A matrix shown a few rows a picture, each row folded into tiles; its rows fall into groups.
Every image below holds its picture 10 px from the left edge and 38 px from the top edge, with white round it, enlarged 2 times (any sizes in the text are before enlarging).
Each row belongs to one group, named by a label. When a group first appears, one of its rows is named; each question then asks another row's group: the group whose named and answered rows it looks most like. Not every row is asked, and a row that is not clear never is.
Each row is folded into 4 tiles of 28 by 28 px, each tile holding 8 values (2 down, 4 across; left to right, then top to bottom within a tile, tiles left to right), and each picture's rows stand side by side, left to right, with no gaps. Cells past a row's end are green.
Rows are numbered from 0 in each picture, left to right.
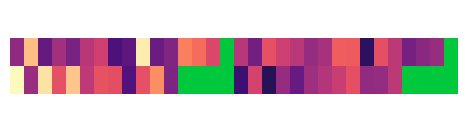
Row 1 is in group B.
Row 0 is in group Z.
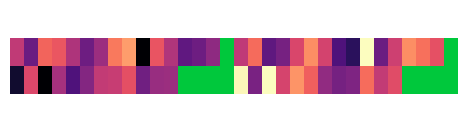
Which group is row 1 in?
Z
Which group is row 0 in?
B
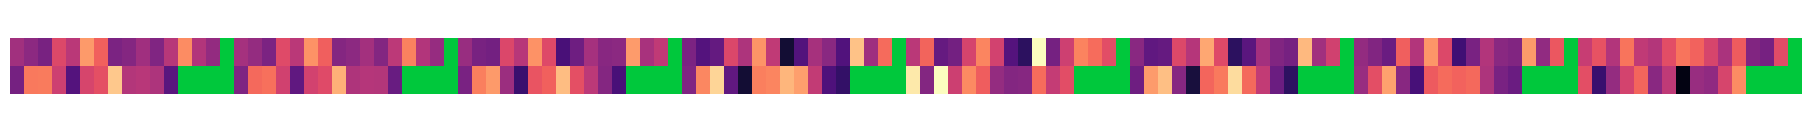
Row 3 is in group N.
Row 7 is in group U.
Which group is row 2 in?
N
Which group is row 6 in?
N
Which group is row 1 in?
N
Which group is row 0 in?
N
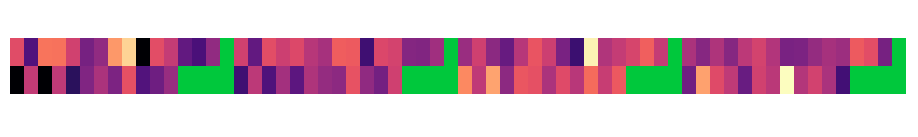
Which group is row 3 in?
N
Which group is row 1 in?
B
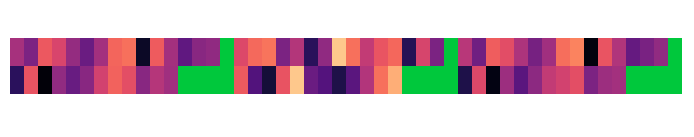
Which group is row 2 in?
B
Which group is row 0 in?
B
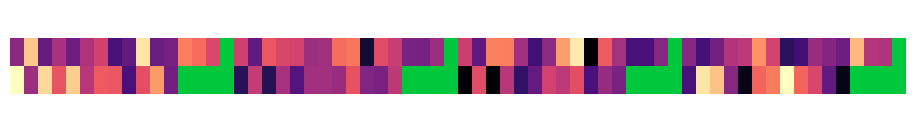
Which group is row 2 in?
B
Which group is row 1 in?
B
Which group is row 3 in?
N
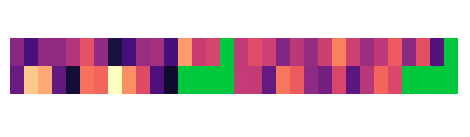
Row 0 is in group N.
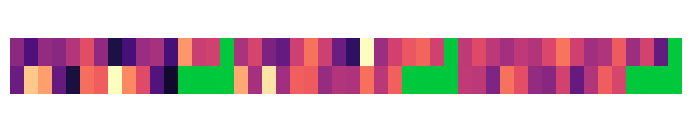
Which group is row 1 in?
Z
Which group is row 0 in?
N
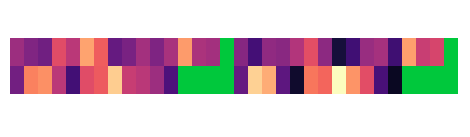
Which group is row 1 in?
N
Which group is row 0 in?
N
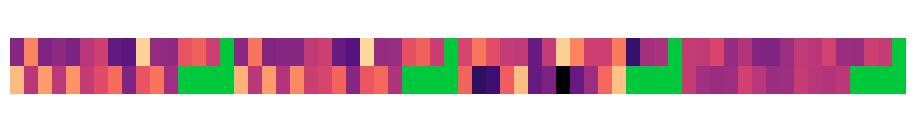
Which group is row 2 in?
U
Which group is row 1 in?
Z
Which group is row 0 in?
Z
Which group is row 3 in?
U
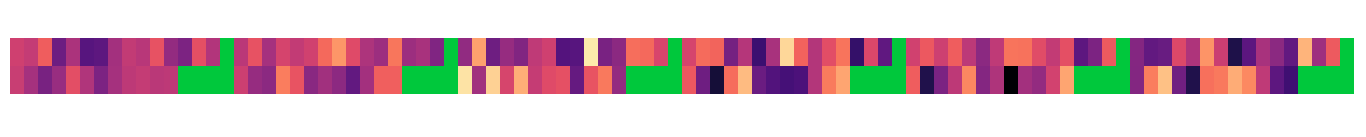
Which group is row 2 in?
Z
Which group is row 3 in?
U
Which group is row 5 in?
N
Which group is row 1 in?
U
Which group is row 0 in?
U
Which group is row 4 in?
U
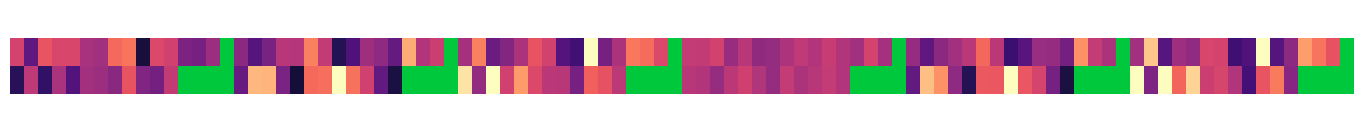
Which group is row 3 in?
U
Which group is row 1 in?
N
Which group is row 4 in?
N
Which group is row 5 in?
Z
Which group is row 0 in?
B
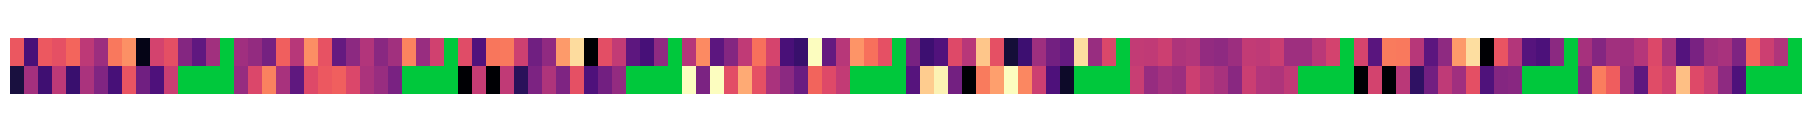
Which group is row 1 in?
N
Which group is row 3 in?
Z
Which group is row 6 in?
B
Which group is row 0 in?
B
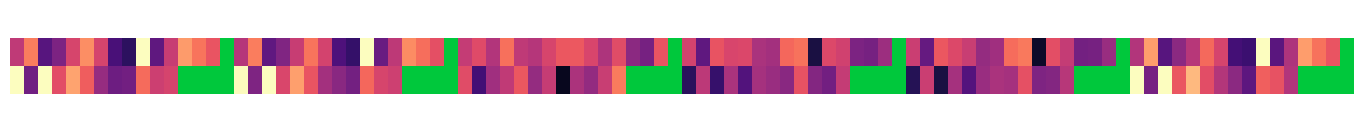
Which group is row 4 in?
B
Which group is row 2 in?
U
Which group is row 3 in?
B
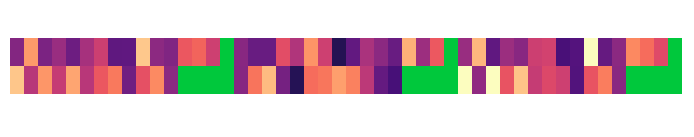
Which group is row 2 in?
Z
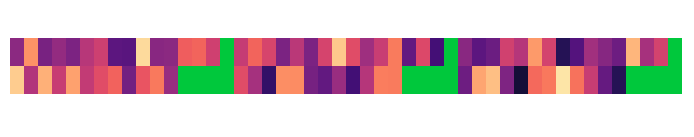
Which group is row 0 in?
Z
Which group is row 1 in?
U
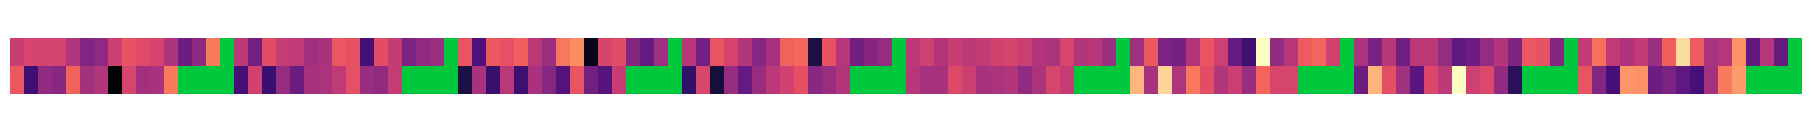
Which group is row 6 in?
N
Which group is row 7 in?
U
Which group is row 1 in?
B
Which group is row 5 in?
Z
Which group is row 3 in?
B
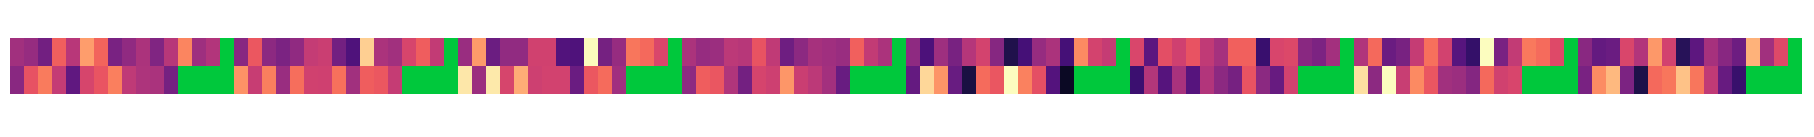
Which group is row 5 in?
B
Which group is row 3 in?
N
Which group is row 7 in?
N
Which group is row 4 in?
N
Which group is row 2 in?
Z
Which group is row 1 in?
Z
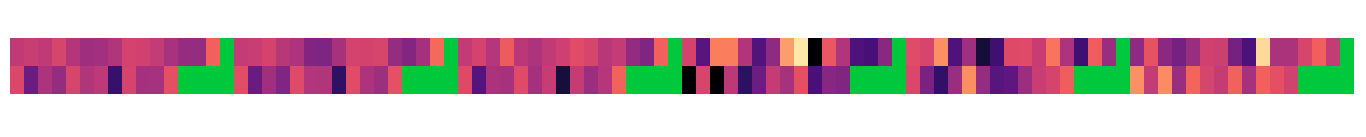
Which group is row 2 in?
U
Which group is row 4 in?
U
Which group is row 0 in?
U
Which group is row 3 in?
B
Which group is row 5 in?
Z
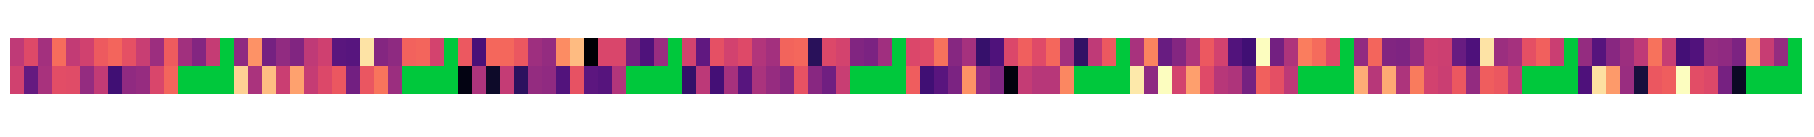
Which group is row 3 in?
B
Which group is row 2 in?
B
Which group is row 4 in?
U
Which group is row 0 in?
U
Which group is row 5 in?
Z
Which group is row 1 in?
Z
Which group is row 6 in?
Z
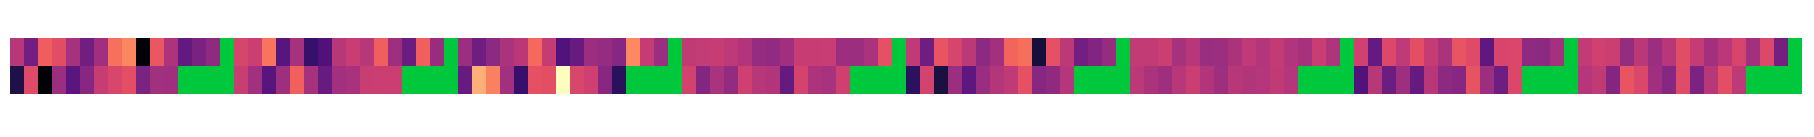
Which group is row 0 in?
B
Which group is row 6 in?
B
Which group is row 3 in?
U
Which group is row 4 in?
B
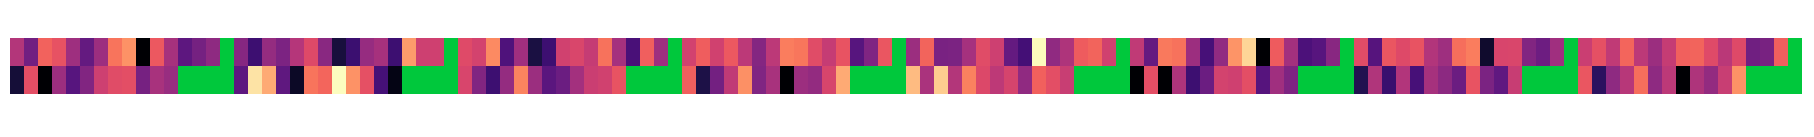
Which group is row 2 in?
U
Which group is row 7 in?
U
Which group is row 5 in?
B
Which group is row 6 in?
B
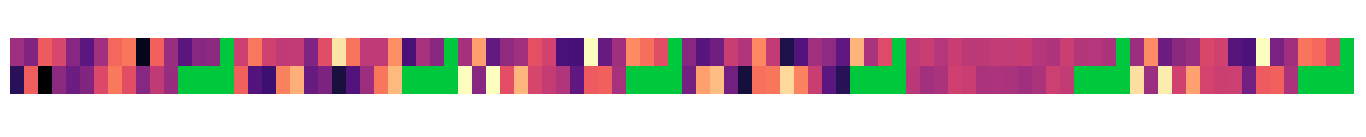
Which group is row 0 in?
B
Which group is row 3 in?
N
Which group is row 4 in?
U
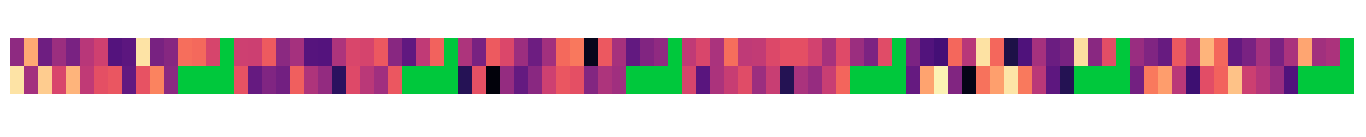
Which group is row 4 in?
N
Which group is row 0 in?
Z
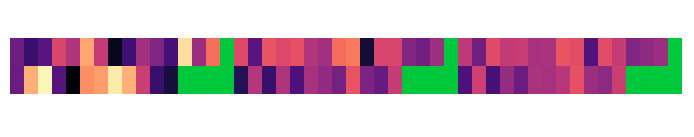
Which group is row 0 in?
N
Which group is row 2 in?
B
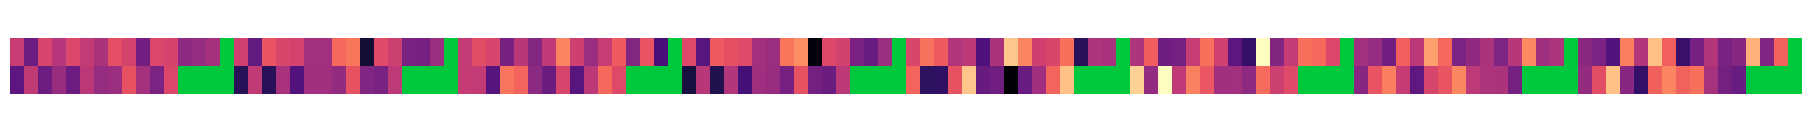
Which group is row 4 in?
U
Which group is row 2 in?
U
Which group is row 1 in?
B
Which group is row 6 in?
N
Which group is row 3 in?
B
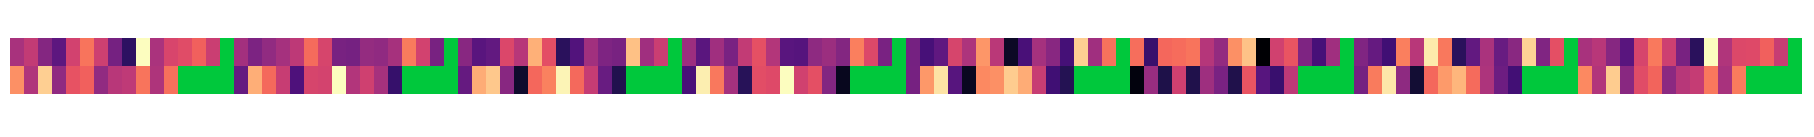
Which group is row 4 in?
N
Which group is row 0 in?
Z
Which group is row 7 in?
Z
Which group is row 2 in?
N
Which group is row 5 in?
B
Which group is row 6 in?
N
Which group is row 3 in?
N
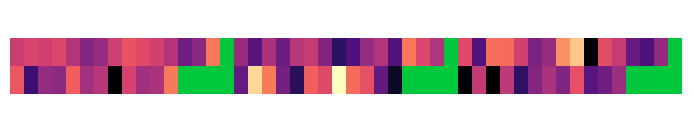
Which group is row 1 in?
N
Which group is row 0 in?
U
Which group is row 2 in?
B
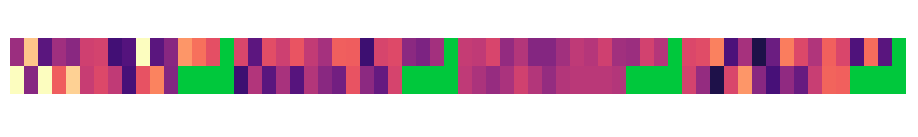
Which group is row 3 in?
U
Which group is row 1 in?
B
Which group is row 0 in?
Z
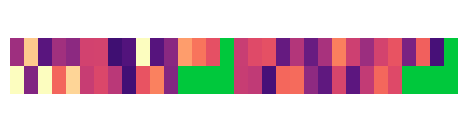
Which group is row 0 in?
Z
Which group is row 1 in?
U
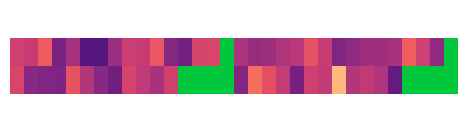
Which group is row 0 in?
U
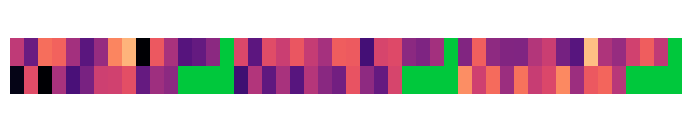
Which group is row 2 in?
Z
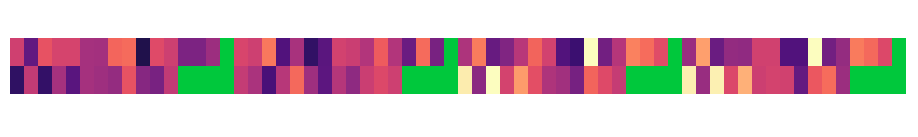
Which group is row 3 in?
Z
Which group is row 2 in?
Z
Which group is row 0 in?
B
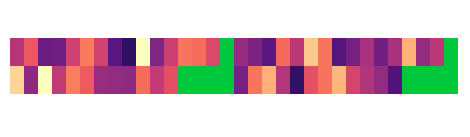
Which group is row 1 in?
N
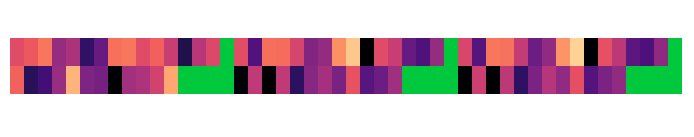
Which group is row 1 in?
B
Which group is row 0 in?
U
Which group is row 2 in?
B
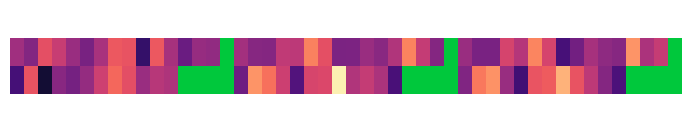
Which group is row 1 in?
N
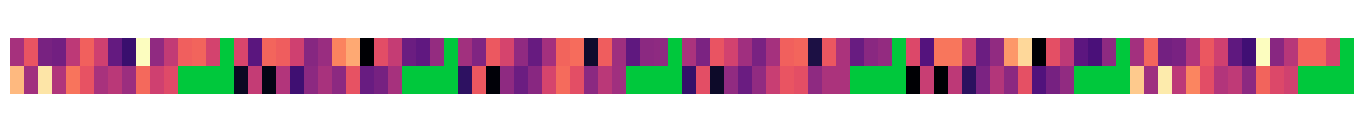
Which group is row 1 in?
B
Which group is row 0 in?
Z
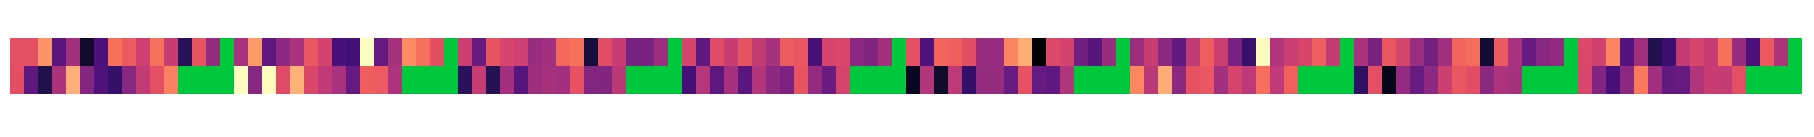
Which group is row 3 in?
B
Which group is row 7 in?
U
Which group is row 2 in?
B
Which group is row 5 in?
Z
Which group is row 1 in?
Z
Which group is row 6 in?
B
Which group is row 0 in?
U
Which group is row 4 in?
B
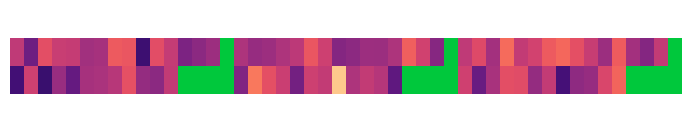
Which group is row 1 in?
N
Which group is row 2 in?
U
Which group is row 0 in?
B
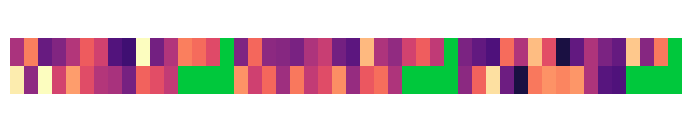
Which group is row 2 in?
N
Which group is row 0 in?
Z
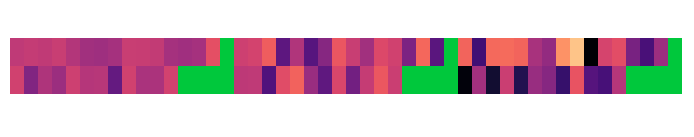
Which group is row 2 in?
B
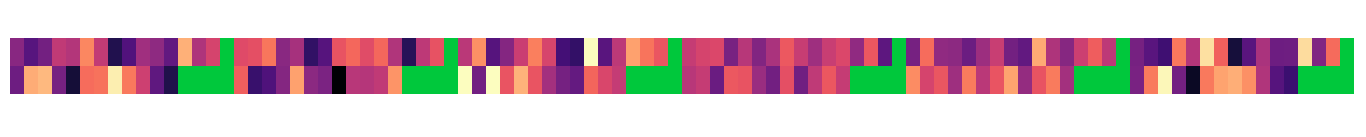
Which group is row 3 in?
U
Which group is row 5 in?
N
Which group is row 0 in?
N
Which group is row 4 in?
Z
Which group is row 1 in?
U
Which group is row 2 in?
Z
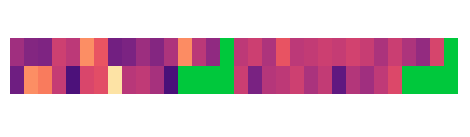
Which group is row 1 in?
U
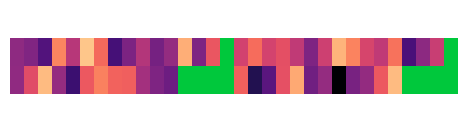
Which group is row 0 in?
N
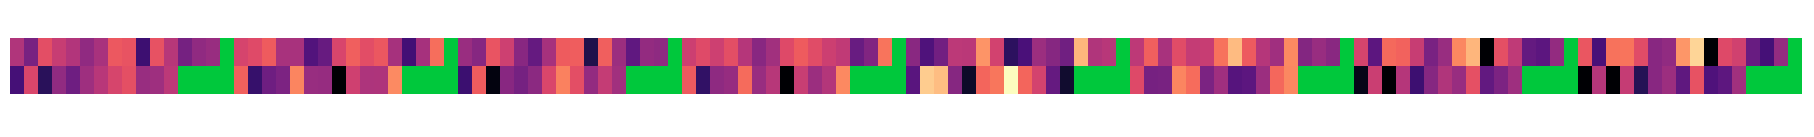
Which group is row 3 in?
U
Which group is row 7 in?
B
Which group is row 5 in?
U
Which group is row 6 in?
B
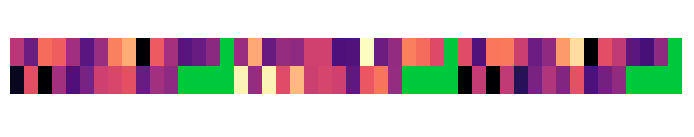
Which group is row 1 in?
Z
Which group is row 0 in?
B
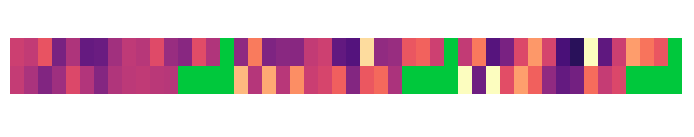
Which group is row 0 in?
U
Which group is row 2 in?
Z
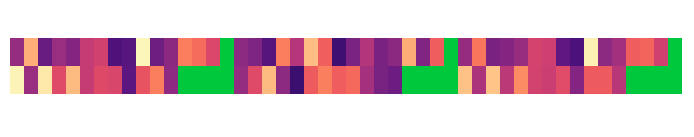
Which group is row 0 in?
Z
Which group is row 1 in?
N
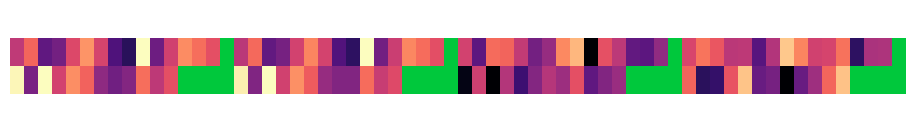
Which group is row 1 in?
Z
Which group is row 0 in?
Z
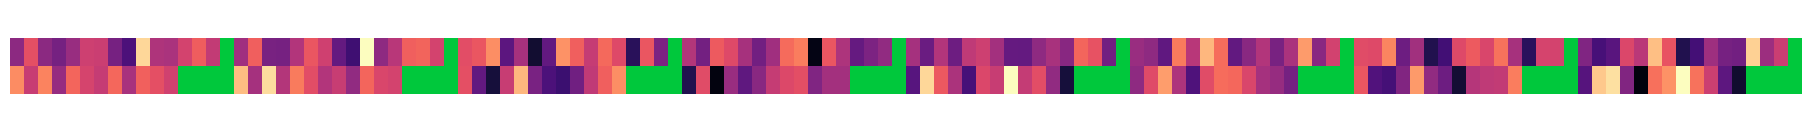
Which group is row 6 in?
U
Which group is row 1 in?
Z
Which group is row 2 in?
U
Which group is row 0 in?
Z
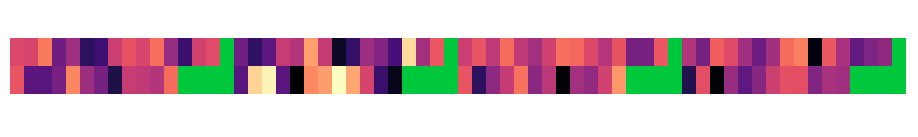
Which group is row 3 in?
B
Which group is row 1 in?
N
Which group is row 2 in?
U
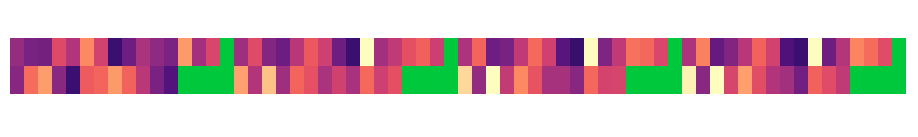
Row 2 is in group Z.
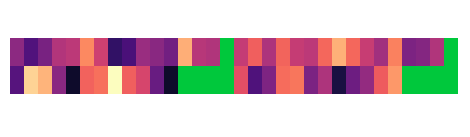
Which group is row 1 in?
U
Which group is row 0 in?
N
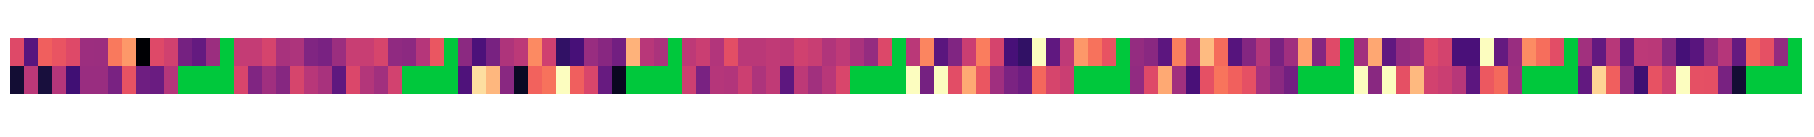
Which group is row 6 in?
Z
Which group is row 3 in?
U
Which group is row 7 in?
N
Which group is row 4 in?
Z
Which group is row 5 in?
N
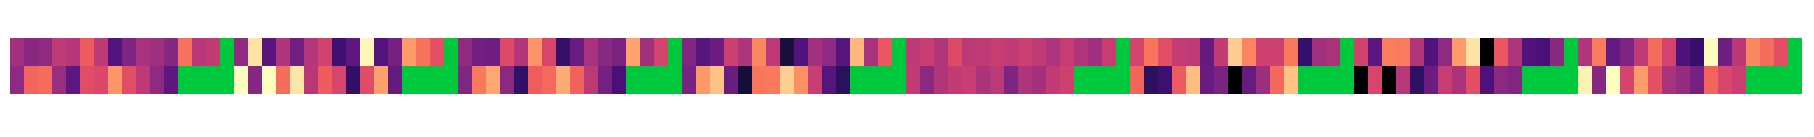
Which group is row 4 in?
U
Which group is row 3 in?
N
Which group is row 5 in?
U
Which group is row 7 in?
Z
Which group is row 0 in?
N
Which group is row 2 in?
N
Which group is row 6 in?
B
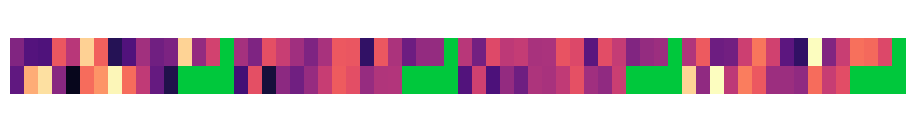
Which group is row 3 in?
Z
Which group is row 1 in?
B
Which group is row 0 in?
N
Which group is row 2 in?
B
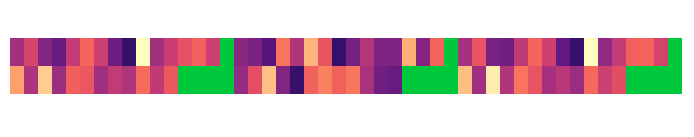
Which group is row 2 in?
Z
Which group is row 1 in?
N
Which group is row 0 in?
Z
